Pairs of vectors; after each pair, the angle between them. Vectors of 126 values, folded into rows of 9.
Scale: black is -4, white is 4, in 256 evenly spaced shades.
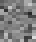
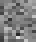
orthogonal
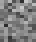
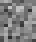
partly aligned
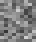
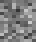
nearly opposite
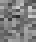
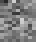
partly opposed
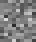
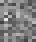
partly aligned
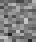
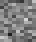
nearly parallel
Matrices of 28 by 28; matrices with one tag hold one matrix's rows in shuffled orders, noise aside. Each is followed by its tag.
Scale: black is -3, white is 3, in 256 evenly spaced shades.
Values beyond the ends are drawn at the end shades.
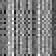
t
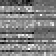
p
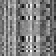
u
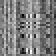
u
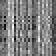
t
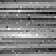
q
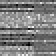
p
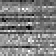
p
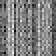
t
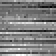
q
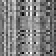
u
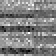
p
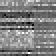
p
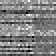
p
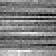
q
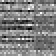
p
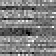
p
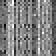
t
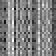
t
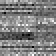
p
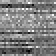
p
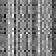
t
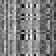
u
